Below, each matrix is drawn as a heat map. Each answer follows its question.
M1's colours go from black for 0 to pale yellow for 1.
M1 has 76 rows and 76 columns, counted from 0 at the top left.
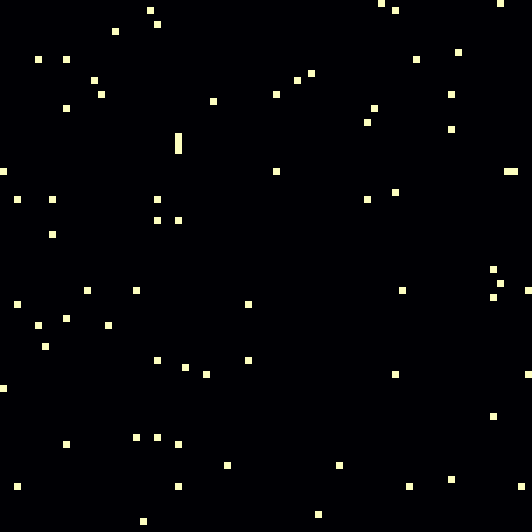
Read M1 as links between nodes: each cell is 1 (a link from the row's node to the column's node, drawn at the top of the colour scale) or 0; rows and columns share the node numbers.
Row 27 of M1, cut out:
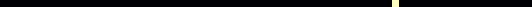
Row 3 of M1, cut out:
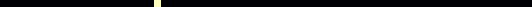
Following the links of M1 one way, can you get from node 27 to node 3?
no
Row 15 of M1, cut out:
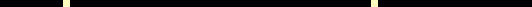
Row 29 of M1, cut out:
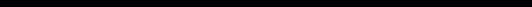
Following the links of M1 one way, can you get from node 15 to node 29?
yes
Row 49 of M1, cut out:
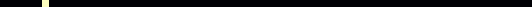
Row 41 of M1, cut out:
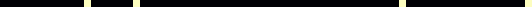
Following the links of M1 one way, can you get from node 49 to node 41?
no
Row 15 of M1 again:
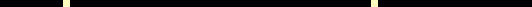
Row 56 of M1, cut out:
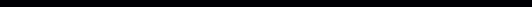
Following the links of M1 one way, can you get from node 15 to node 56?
yes
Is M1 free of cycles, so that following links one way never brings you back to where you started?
yes
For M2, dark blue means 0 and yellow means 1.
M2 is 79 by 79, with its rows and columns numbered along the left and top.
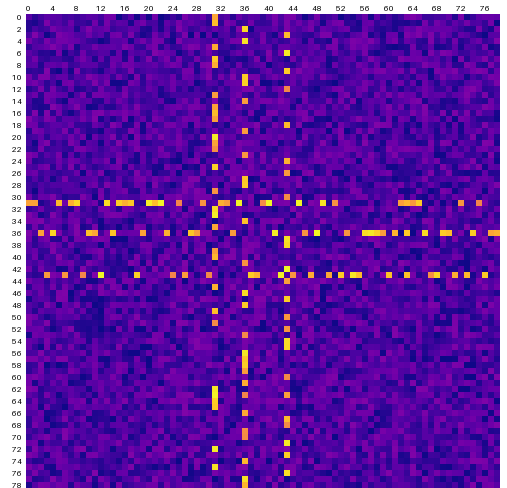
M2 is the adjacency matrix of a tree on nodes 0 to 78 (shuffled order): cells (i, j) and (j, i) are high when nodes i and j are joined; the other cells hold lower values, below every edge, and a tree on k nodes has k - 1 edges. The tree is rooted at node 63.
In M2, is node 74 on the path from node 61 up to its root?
no
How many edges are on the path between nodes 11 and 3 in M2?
4
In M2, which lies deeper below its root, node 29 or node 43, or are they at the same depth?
node 29
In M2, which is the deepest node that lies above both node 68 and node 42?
43
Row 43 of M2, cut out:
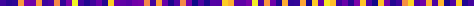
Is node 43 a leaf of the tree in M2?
no
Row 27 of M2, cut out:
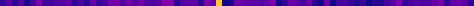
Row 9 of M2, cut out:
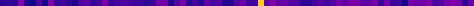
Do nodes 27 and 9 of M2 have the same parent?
no
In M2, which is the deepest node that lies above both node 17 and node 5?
31
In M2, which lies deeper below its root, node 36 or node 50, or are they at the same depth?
node 50
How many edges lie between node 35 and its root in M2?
2
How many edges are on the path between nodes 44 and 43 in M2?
1
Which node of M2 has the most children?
31
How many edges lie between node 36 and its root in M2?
1
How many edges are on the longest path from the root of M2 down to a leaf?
2
